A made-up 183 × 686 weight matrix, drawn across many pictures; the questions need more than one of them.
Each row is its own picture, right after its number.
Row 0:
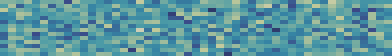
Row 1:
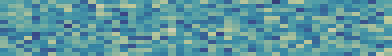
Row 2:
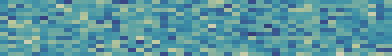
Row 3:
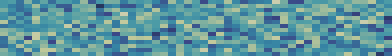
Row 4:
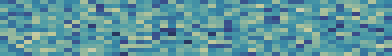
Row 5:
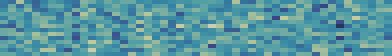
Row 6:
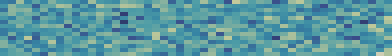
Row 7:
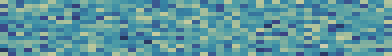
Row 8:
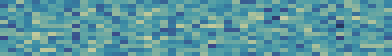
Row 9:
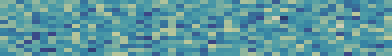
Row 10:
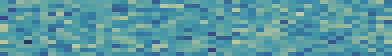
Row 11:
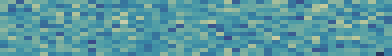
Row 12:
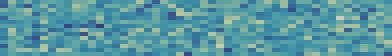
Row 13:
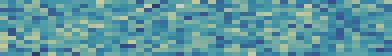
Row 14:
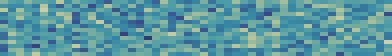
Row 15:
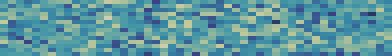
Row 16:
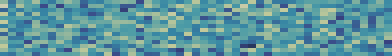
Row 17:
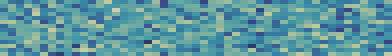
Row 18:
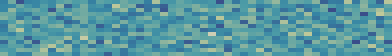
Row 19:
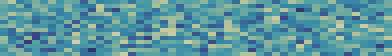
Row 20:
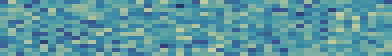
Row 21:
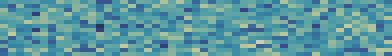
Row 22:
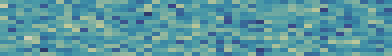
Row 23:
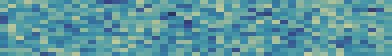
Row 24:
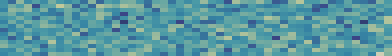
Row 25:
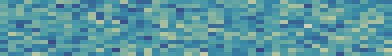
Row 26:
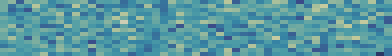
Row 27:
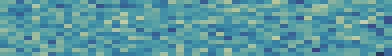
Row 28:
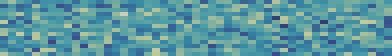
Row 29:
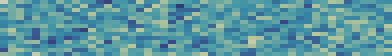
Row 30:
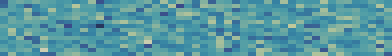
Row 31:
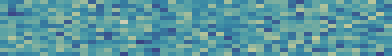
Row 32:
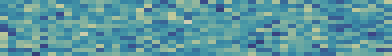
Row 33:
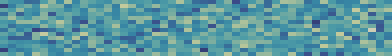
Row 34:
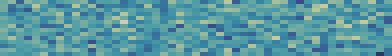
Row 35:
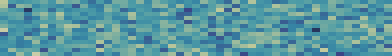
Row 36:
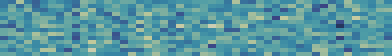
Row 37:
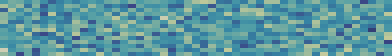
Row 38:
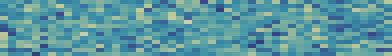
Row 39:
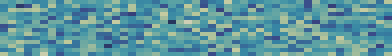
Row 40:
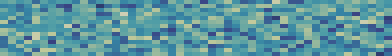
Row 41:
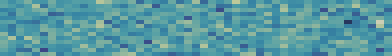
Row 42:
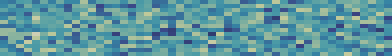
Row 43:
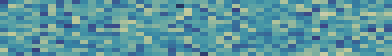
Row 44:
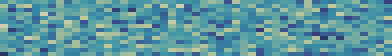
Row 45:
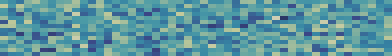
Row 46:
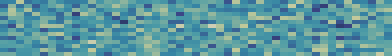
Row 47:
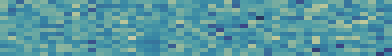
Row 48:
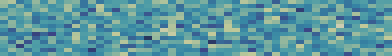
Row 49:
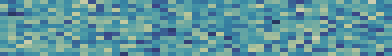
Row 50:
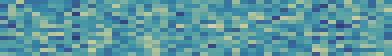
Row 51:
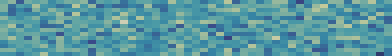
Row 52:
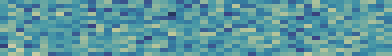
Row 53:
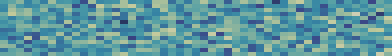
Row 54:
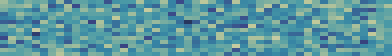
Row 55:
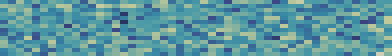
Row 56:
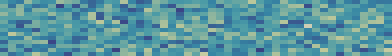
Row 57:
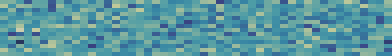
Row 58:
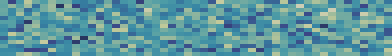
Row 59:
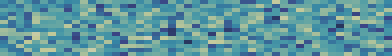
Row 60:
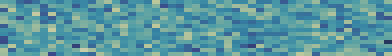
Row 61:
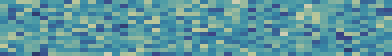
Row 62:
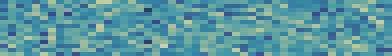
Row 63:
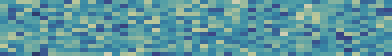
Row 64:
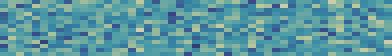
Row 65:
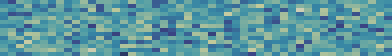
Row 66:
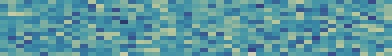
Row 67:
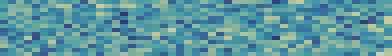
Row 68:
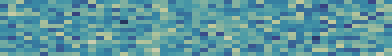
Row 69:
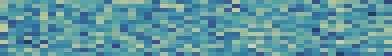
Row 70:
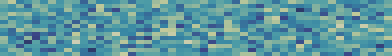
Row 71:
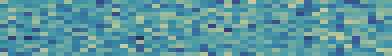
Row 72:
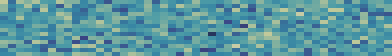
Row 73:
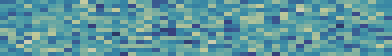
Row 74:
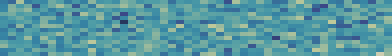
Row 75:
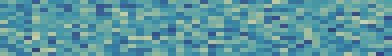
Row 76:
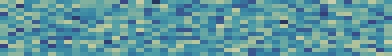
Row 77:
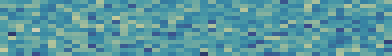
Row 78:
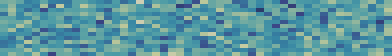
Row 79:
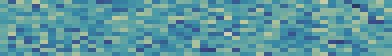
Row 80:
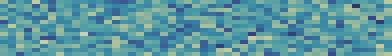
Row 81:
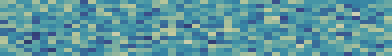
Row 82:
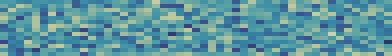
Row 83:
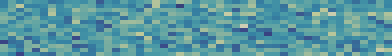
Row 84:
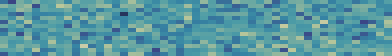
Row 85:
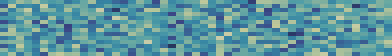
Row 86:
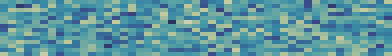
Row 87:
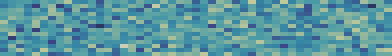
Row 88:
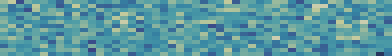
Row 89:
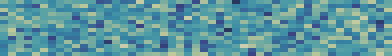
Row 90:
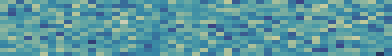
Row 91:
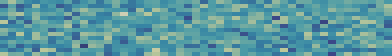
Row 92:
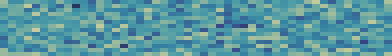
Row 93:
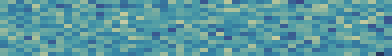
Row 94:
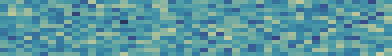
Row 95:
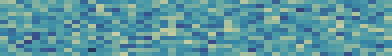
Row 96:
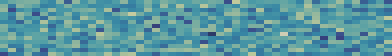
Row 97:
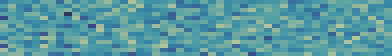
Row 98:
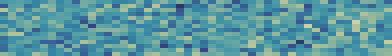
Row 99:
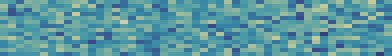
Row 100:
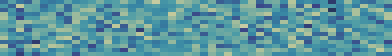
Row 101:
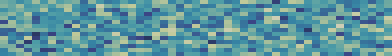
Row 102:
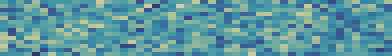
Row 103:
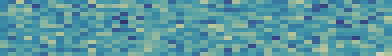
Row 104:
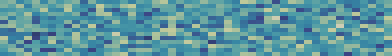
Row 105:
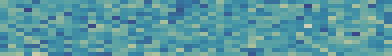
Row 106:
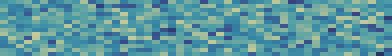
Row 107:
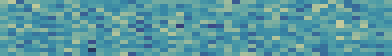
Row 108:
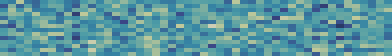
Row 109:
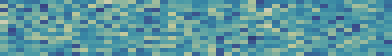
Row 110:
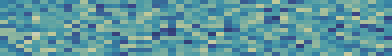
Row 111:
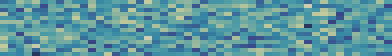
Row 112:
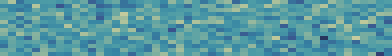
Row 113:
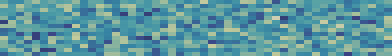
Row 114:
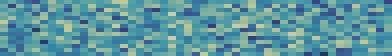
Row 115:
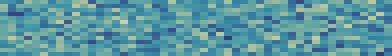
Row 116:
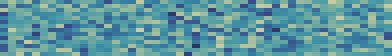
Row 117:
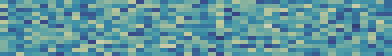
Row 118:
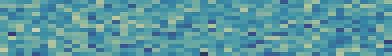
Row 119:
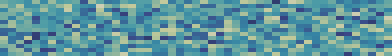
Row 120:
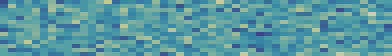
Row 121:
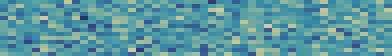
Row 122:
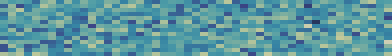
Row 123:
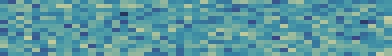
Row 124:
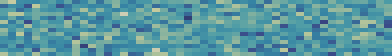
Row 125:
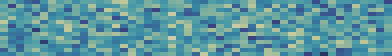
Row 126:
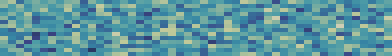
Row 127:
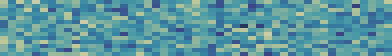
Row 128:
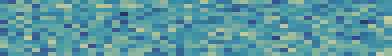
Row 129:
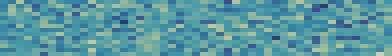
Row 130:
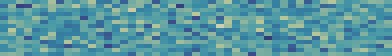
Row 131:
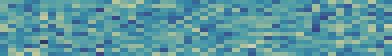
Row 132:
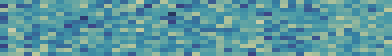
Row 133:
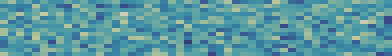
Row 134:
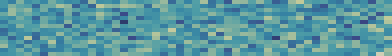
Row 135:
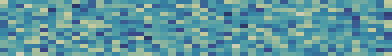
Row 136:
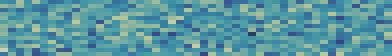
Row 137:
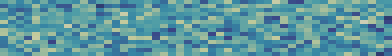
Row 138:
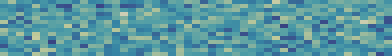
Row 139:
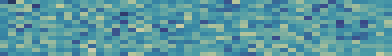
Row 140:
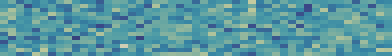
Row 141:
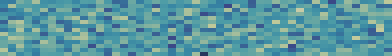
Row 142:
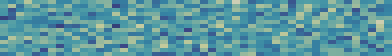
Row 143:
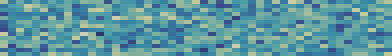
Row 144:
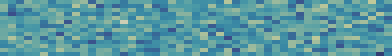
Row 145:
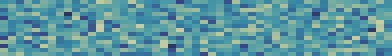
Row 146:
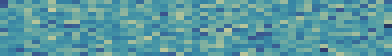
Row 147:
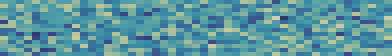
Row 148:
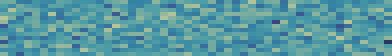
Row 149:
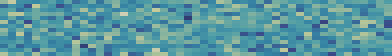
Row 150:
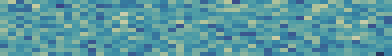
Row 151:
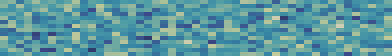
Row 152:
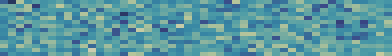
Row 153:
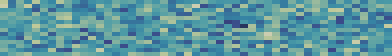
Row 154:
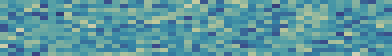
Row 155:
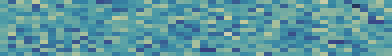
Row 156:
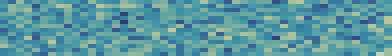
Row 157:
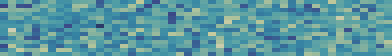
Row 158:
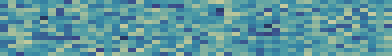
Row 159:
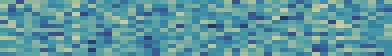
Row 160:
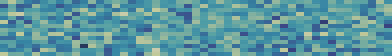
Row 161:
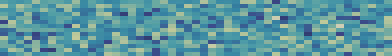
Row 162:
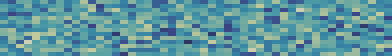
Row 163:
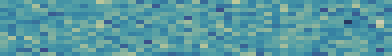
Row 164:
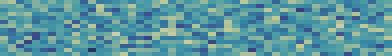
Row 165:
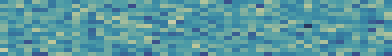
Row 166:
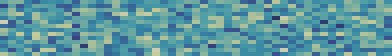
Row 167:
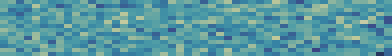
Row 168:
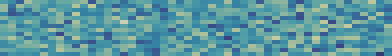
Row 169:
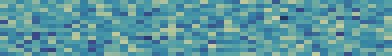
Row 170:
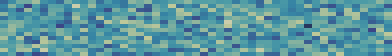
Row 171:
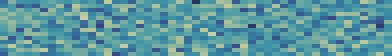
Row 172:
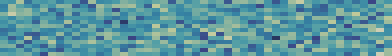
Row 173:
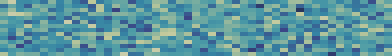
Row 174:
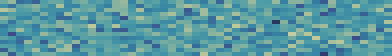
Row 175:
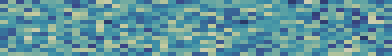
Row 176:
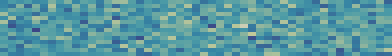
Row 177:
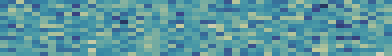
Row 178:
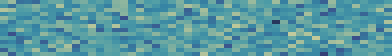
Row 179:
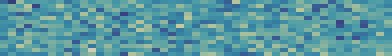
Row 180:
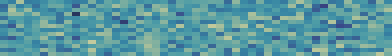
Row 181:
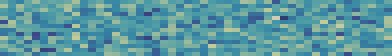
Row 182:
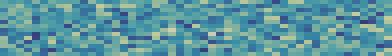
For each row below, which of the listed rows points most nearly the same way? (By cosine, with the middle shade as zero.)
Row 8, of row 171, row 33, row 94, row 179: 179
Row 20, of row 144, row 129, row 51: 129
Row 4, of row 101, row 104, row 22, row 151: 22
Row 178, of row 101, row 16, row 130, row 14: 101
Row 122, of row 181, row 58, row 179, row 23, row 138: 58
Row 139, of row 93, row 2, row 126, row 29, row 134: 134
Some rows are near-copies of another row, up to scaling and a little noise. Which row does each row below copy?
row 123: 128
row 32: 38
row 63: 61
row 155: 79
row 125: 114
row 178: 174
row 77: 118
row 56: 25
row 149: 124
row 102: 13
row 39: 86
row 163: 41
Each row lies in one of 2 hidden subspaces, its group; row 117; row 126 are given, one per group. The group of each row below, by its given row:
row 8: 126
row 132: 117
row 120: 117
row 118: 117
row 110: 126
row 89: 117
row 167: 126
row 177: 126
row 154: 117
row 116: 117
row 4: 126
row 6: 126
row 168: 126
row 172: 126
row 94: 126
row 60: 117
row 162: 126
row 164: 126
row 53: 126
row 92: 117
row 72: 117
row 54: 117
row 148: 117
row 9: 126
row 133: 126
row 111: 117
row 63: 117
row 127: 117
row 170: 117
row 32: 117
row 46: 126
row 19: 126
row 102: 117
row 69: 117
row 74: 126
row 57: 117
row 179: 126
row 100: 117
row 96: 117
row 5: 126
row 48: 126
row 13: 117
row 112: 126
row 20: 117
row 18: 117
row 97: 117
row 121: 117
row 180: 126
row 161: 126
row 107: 126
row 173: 126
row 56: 117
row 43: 117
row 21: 117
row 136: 117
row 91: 126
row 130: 117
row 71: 117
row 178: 117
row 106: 126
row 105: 117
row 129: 126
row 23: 117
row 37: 117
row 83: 117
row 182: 126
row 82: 117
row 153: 117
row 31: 126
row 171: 117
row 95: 126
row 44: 117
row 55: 126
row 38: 117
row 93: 126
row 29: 117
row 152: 126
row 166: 126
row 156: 126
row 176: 117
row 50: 126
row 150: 126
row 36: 126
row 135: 117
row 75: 126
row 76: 117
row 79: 117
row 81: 126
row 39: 117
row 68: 126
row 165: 117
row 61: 117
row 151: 126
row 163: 117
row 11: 126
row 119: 126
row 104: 126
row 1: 126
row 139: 126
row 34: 126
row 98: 117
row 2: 117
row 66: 126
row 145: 117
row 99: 126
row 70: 126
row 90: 126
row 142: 117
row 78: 117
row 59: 126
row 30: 117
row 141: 117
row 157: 117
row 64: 117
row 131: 117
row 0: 117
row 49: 126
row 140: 117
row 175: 117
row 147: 126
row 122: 117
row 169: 126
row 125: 117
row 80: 117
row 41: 117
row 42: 126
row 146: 117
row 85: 117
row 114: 117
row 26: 126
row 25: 117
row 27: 126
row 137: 126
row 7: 117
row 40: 126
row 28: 126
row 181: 126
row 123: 126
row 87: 117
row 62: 117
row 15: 117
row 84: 126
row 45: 126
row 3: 126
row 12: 117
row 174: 117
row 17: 117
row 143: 117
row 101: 126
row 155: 117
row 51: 126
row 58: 117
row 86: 117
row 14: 117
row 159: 126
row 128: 126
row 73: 126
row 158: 117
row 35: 117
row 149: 126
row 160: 126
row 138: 126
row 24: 126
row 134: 126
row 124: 126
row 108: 126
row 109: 117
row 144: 126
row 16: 117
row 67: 126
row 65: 126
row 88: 126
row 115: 126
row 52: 117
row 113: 126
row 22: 117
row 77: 117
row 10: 117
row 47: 126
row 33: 117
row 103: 126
